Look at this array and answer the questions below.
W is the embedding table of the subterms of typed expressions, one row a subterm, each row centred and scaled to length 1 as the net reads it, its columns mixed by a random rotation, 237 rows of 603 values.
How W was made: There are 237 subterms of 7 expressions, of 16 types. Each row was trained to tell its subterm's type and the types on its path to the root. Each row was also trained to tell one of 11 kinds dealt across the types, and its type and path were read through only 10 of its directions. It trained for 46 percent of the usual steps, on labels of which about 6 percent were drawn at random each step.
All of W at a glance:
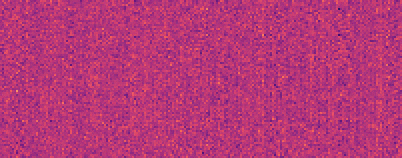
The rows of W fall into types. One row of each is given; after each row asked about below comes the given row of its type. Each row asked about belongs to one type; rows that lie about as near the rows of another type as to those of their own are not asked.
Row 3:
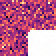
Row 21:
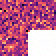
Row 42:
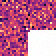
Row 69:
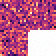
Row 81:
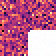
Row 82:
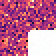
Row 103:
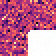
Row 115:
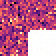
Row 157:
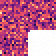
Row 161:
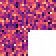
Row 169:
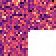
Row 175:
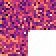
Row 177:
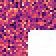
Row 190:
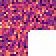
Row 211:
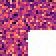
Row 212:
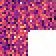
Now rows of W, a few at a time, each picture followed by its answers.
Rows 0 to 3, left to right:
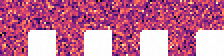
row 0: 177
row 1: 69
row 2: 177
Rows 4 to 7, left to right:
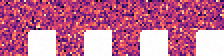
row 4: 103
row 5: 69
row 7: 69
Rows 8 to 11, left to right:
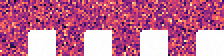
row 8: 115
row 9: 169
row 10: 157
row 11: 177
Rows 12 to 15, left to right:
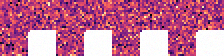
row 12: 161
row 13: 3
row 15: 190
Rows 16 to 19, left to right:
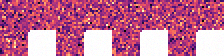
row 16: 175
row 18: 157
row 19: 115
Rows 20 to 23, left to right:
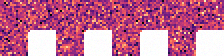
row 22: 211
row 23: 21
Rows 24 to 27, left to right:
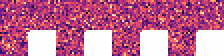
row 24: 211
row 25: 103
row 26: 3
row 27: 21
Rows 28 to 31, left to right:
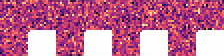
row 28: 177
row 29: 42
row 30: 175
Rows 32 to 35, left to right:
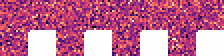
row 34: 169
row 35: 21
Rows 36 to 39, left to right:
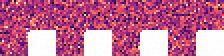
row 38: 82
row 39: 169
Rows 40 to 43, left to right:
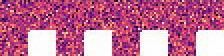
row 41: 103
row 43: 211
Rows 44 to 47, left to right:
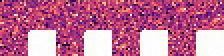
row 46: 21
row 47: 21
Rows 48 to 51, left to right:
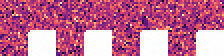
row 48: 190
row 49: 42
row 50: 82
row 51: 161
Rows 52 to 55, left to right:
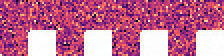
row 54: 211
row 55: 169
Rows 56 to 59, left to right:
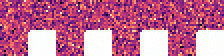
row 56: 177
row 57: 103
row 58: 157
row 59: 3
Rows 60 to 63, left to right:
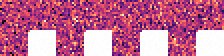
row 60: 21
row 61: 42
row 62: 42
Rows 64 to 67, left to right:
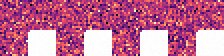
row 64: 211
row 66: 175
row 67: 115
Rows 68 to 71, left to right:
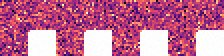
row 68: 42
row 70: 82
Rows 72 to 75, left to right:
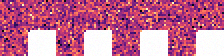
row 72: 212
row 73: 161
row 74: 175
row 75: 21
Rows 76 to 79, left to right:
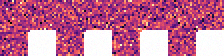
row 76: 115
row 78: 169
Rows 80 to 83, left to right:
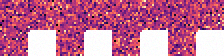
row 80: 169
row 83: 103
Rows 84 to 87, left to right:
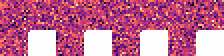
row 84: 175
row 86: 190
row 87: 21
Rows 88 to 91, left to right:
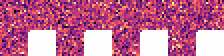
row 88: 81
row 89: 169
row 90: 115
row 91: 21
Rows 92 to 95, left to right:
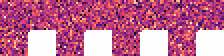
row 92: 175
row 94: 81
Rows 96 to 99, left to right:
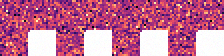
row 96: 211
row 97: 3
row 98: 3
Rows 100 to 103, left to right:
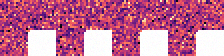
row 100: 82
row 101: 81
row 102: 42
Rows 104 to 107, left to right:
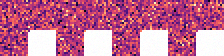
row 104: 157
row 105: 21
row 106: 3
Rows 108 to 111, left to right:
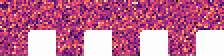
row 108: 157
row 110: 3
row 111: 103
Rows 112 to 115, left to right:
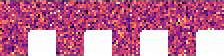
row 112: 157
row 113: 175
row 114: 161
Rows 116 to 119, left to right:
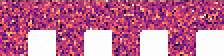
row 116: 103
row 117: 81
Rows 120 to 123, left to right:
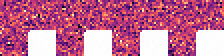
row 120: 157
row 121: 115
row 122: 175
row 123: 211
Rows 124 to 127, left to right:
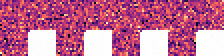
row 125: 42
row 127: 42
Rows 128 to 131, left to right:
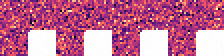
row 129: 21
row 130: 157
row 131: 169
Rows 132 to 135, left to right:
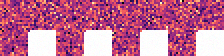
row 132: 157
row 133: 69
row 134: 82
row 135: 115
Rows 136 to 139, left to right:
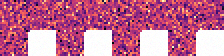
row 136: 42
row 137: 42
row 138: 161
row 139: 69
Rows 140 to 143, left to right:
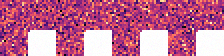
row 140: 211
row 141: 169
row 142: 161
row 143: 175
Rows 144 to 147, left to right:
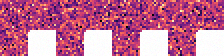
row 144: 69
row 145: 177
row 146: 169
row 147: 177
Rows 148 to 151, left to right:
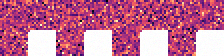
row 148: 177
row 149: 211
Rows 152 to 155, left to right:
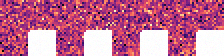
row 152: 157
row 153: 157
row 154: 161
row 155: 82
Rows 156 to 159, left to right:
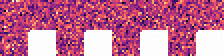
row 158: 82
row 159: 103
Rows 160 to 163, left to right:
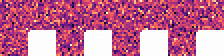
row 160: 69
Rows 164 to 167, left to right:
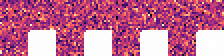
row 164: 157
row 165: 81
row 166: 157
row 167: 161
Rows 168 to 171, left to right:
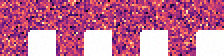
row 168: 175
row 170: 161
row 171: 69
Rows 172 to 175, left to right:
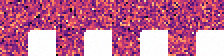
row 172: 81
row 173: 3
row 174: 169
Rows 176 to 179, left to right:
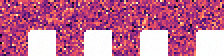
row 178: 42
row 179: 115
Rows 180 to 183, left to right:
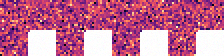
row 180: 157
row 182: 161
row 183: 103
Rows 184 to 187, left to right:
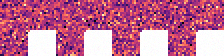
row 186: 157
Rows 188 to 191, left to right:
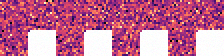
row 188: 115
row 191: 115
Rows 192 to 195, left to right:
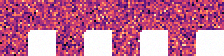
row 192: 161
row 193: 190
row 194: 211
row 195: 21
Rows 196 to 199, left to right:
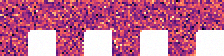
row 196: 161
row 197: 82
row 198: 21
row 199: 103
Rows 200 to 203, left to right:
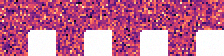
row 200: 190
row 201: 103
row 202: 161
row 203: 42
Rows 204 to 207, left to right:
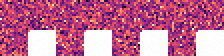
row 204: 82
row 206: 177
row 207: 211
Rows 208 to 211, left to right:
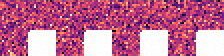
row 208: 211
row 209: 82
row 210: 161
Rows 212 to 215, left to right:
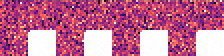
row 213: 211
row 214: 103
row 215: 82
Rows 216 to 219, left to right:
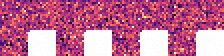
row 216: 42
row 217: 212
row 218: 115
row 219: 211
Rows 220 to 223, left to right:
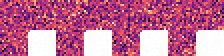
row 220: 103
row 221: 115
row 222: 161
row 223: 82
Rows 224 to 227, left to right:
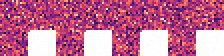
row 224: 3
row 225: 190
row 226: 21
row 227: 175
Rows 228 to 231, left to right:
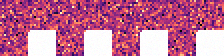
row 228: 175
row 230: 69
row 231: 3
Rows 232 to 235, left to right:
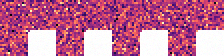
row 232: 212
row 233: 81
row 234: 211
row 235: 169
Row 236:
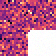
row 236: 115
